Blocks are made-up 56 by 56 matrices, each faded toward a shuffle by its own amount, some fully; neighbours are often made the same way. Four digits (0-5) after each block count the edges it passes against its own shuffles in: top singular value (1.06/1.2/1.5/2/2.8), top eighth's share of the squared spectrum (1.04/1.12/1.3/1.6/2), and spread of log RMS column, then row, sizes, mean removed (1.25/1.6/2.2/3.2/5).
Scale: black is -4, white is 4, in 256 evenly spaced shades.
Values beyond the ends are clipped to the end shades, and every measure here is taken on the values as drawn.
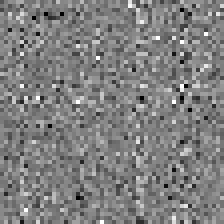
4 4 2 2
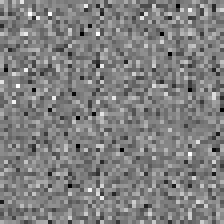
3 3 1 1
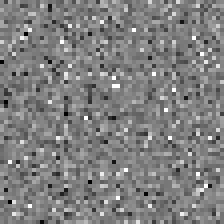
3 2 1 0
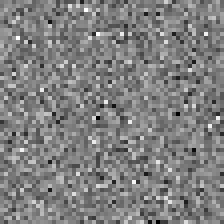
2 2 0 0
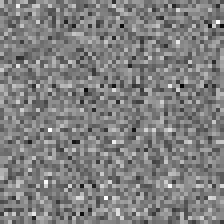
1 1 0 2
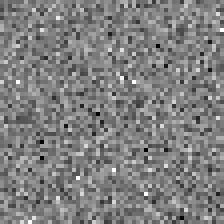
0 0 0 0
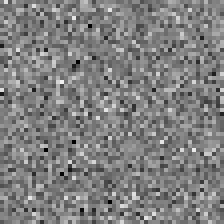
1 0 0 0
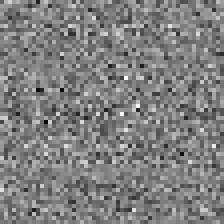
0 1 0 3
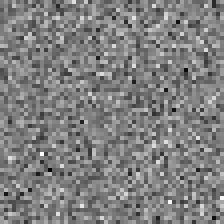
0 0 0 0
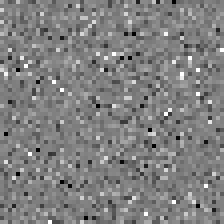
2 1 0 0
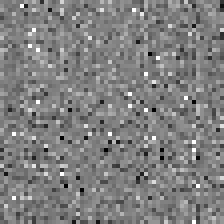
3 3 1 1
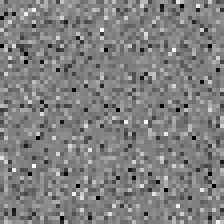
2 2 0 1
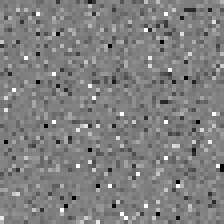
0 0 0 0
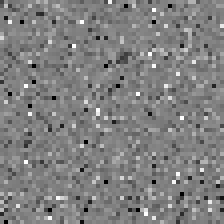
0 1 0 1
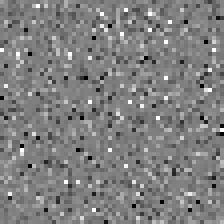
1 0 0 0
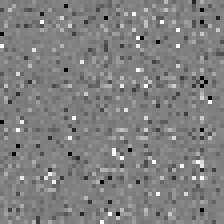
3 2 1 1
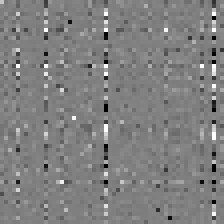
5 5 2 2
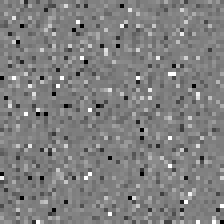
1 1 0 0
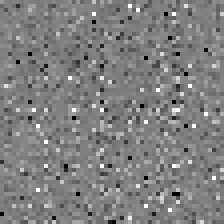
3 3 1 1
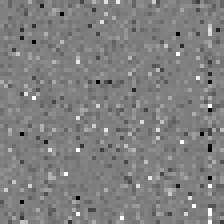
3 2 0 0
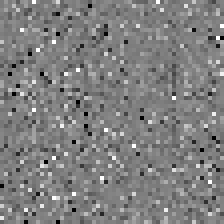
2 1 1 0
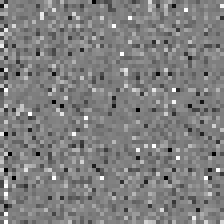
3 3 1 1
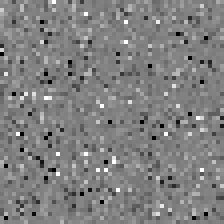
1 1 0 0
